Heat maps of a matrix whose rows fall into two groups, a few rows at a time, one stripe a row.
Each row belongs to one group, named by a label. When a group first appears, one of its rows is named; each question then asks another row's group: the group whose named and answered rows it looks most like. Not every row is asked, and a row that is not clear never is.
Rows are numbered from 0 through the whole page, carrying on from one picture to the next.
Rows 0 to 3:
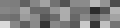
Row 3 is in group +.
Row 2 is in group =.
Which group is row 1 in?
=
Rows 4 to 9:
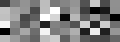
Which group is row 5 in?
=
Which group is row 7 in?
+
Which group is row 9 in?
=
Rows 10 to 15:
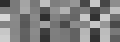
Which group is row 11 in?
=
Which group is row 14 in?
+
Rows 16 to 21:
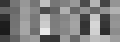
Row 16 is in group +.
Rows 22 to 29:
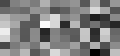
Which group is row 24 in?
=
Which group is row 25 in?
=
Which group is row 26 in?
+
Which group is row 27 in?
+
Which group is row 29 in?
=
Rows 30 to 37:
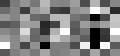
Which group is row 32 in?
=
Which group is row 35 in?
=
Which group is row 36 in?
+
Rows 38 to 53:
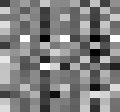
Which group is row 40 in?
=
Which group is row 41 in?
+
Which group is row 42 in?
+
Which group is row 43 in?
=
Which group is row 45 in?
=
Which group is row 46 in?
+
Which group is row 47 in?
=
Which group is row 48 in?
+
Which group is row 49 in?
+
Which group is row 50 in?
=
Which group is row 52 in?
+
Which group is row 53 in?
+
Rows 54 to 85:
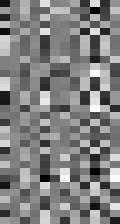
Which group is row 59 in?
+
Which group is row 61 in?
+
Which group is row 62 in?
=
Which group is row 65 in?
+
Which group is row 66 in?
+
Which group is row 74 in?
+
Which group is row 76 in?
=
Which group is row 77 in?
+
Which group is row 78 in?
=
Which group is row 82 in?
+
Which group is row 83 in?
=
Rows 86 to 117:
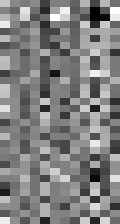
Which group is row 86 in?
+
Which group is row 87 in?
=
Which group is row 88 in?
=
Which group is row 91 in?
+
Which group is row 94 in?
+
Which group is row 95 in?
+
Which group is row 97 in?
=
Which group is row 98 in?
+
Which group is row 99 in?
+
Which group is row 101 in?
+
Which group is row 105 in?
+
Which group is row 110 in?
=
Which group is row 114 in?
+
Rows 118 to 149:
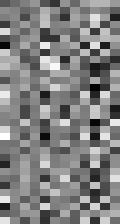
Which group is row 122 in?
+
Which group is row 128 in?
=
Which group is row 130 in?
=
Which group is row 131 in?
+
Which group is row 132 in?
+
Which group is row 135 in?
=
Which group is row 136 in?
+
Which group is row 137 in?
+
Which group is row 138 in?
=
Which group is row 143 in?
=
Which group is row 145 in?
=
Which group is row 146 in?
+
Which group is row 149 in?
+
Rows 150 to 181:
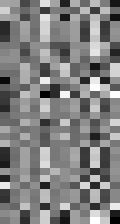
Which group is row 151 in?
+
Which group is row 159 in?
=
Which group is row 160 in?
=
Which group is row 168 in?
+
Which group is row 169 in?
=
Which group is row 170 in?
+
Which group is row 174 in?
=
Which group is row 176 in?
+
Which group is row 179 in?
=
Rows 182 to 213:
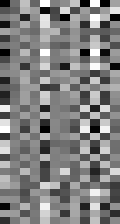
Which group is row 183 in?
=
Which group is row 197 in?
+
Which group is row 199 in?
+
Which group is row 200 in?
+
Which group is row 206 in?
=
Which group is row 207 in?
+
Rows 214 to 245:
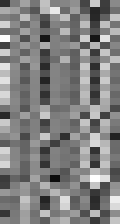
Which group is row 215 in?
=
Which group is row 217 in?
+
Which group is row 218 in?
=
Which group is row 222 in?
=
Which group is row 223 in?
+
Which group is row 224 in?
+
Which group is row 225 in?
+
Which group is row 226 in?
+
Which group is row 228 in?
+
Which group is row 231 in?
+
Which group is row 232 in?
+
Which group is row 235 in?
+
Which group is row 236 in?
+
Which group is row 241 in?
=
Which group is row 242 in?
=
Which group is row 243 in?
=
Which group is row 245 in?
=
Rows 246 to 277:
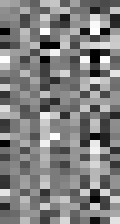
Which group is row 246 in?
=
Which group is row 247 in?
=
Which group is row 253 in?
=
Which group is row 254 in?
+
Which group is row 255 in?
+
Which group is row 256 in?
=
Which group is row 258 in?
+
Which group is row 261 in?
+
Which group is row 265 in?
=
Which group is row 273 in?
+
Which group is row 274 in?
=
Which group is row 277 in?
=
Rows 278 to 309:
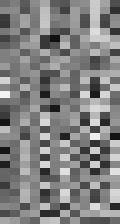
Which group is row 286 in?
=
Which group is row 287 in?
=
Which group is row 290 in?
=
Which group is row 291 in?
+
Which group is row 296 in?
+
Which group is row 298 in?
=
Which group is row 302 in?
=
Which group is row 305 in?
=
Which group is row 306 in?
=
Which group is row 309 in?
=
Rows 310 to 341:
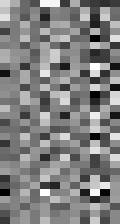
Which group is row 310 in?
=
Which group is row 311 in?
+
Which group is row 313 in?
=
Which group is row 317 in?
=
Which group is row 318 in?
=
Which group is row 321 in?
=
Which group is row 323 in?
=
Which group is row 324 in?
=
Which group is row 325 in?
+
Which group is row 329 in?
=
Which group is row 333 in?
=
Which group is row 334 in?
=
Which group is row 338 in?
=
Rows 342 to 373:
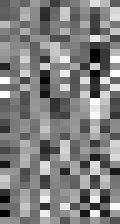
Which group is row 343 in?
=
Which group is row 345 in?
+
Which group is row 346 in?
=
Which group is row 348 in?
=
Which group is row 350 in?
=
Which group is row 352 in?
=
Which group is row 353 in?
+
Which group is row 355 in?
+
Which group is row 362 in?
=
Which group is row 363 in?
=
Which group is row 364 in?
=
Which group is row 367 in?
+
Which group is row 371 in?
=
